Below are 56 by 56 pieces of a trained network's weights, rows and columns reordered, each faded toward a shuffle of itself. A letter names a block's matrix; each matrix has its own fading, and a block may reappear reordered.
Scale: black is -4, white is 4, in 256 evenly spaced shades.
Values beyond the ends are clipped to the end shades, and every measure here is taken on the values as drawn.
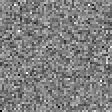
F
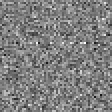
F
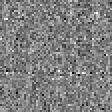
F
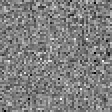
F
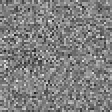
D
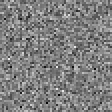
F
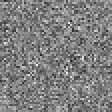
D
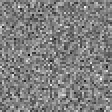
D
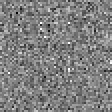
D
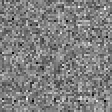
F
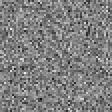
D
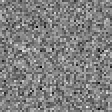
F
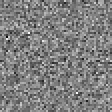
D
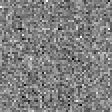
F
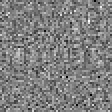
D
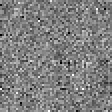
F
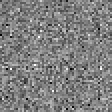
F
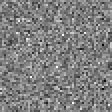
F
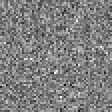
F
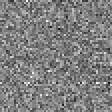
F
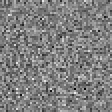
D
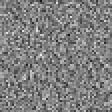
D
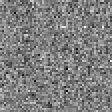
F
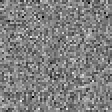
D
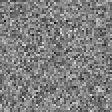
D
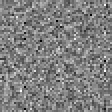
D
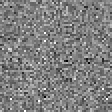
D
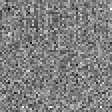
F
